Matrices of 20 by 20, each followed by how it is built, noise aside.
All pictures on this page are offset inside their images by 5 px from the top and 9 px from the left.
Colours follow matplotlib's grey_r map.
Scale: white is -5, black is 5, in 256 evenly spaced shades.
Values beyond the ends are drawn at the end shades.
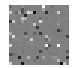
sparse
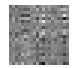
low rank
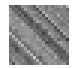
Toeplitz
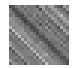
Toeplitz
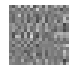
low rank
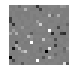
sparse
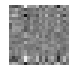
low rank
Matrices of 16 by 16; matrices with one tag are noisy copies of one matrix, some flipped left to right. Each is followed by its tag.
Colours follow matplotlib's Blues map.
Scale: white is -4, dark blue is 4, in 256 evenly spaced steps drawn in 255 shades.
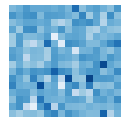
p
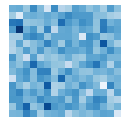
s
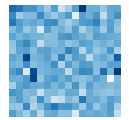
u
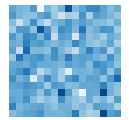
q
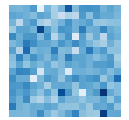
q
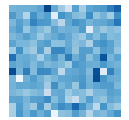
u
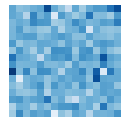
u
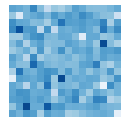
s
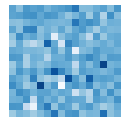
p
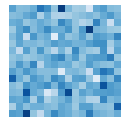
q
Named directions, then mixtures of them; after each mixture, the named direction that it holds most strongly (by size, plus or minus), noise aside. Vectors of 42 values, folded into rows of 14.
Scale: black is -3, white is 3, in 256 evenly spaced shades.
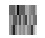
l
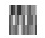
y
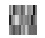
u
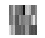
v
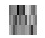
l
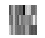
v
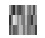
y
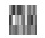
y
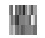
v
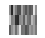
u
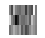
u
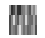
y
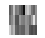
v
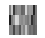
u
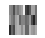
v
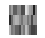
u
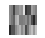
v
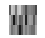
y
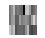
v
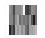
v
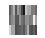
v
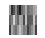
y
